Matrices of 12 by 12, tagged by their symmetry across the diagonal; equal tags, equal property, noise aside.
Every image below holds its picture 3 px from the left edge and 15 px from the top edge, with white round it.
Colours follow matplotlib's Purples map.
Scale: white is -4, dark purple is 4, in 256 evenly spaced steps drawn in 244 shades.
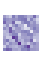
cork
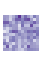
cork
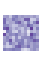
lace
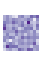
cork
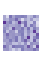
lace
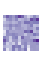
cork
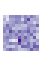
lace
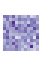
lace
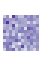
lace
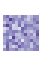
lace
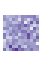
lace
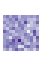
cork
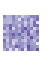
lace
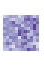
lace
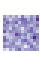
cork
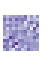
cork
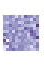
lace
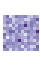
lace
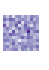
cork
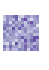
lace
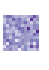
cork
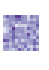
cork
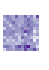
cork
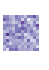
lace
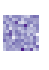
cork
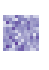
lace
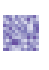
cork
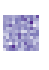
cork
